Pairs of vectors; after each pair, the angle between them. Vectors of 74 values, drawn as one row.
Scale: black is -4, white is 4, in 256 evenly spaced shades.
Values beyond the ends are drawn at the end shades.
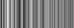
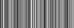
orthogonal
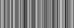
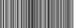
orthogonal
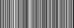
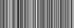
orthogonal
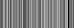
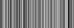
nearly parallel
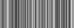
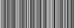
partly opposed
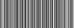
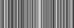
partly opposed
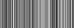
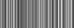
partly aligned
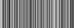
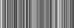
partly aligned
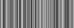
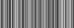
orthogonal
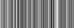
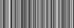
partly aligned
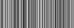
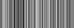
partly aligned
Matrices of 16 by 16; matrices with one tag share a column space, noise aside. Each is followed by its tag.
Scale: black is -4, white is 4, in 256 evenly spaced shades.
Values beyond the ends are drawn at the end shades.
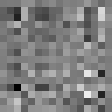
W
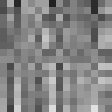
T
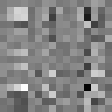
W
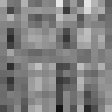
T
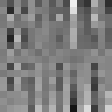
T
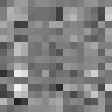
W
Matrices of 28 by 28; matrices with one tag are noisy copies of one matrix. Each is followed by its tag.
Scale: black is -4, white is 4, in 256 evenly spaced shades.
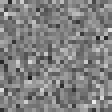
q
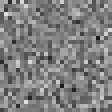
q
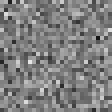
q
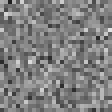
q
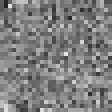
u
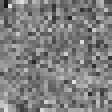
u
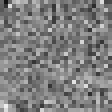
u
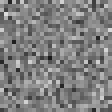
q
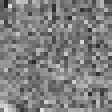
u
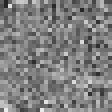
u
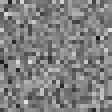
q
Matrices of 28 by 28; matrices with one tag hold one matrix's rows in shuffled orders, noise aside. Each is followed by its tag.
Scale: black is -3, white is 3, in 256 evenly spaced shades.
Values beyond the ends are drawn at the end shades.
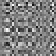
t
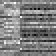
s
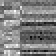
s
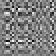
t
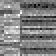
s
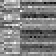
s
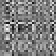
t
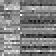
s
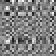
t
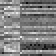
s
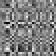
t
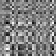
t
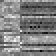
s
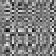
t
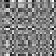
t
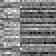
s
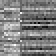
s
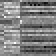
s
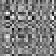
t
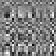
t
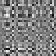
t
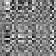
t
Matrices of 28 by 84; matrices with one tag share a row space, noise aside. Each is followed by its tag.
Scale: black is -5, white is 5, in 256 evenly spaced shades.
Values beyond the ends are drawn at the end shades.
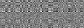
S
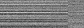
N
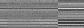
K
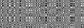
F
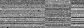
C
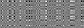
F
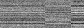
C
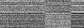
C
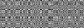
S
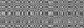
S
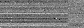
N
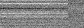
N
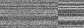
K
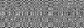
S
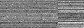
K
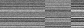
C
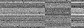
C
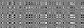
F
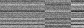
C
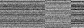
C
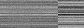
K
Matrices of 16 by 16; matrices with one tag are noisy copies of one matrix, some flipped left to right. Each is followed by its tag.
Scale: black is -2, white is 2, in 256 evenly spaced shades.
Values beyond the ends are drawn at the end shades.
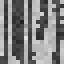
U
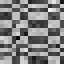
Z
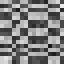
Z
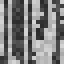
U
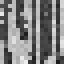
U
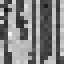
U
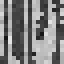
U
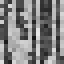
U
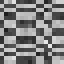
Z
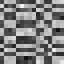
Z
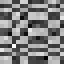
Z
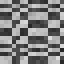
Z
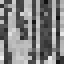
U
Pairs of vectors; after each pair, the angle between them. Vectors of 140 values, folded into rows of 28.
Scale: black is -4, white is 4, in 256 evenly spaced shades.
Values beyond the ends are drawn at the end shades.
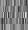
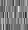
nearly opposite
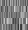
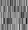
nearly opposite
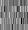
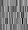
partly opposed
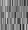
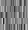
orthogonal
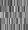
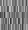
nearly opposite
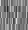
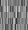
nearly opposite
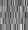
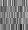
nearly opposite
